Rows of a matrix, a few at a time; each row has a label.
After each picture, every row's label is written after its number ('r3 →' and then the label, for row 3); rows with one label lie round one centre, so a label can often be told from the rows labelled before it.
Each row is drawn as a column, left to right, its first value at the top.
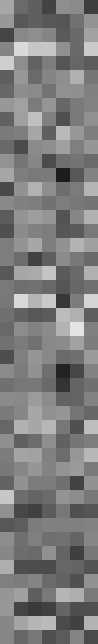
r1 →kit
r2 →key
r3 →key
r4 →key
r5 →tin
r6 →tin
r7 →key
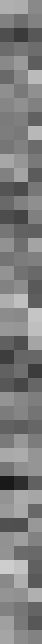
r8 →kit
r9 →kit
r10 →tin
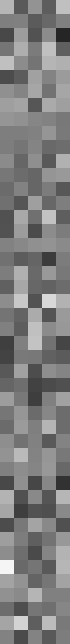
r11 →kit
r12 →key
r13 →tin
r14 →key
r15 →kit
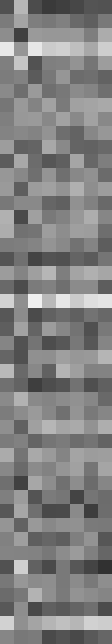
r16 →key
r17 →kit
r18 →key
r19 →key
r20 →key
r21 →key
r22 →key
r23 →key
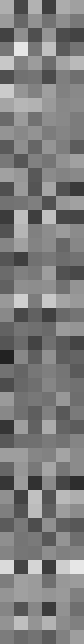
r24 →kit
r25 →key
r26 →kit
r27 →key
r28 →kit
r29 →kit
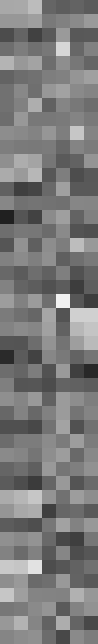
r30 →kit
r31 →kit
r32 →kit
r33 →tin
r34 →key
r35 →tin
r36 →tin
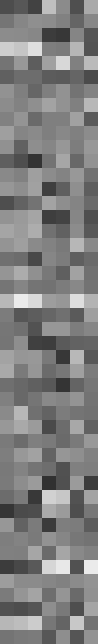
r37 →key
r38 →key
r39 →key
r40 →kit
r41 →kit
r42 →key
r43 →kit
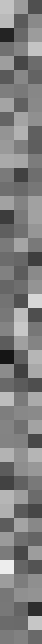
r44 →kit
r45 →tin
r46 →key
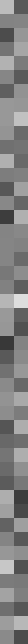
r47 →kit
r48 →key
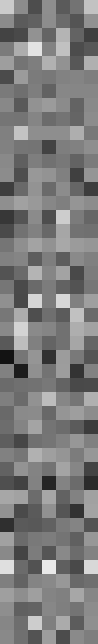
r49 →kit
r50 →tin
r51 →key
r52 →kit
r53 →key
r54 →tin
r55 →kit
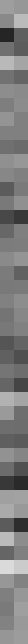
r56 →kit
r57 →kit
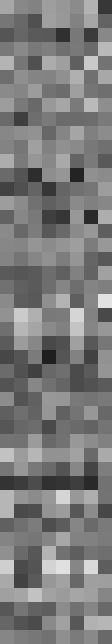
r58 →kit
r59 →tin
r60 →tin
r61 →kit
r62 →kit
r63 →tin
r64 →kit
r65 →key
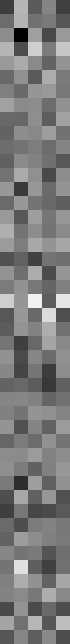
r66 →key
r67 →kit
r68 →key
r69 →tin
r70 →key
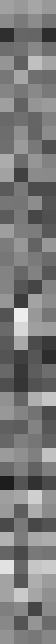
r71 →kit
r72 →tin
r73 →kit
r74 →kit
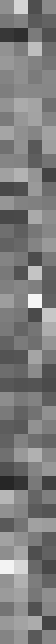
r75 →kit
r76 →kit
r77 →key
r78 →tin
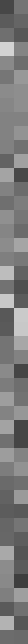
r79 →key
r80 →tin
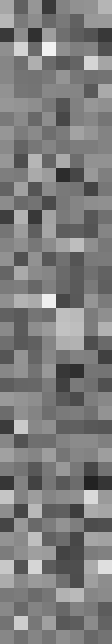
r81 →kit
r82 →key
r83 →kit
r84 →key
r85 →tin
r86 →tin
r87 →kit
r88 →kit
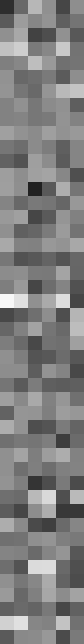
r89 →key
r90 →key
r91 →kit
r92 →kit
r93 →key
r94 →tin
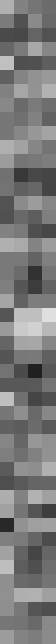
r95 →kit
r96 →tin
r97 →tin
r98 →tin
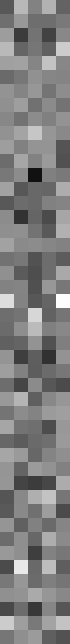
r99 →key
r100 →kit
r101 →tin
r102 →kit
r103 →key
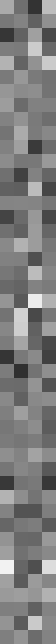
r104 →kit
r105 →tin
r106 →key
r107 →kit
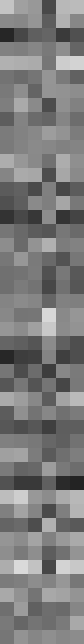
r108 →kit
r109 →kit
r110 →kit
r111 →tin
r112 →kit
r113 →kit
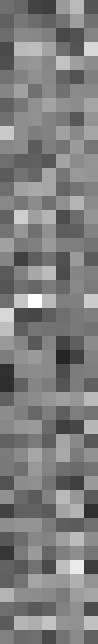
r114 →tin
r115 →key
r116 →key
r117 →key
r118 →kit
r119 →kit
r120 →key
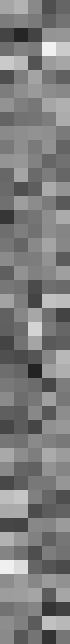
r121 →kit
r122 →kit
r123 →tin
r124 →key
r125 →key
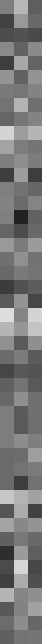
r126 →tin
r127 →kit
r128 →tin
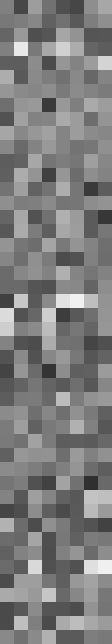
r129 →tin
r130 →key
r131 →kit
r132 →tin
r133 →key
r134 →key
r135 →kit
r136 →kit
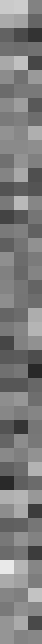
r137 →kit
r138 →kit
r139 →tin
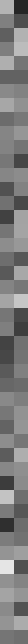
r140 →kit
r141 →key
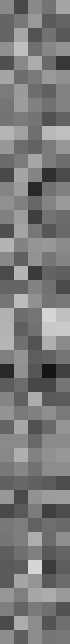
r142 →tin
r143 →key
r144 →kit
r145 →tin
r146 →tin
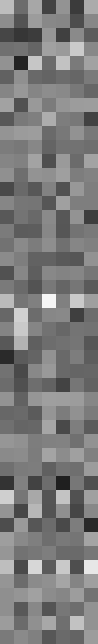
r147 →kit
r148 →tin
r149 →kit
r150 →key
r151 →kit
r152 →key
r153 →kit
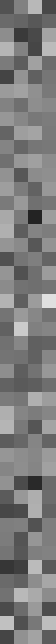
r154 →key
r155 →tin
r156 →kit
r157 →key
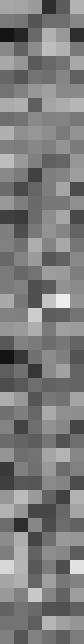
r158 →kit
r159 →kit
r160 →tin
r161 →key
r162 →key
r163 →kit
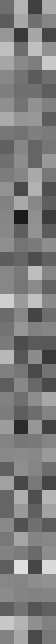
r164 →key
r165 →kit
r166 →key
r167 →kit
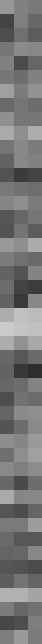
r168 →tin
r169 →tin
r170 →tin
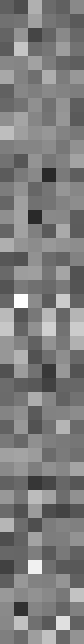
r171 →tin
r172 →key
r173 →kit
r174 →tin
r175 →key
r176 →tin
